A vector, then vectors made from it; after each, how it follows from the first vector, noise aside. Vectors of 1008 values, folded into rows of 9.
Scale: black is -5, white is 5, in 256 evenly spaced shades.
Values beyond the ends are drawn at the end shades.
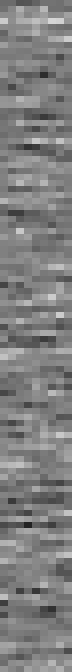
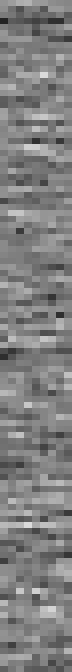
negated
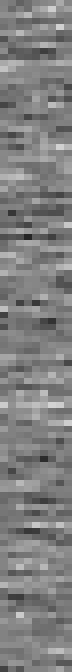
wrapped around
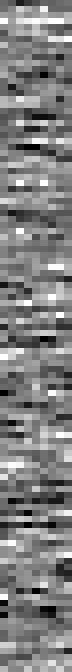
scaled up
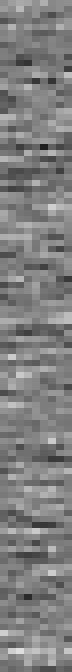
reversed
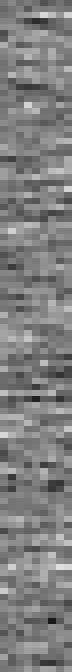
wrapped around
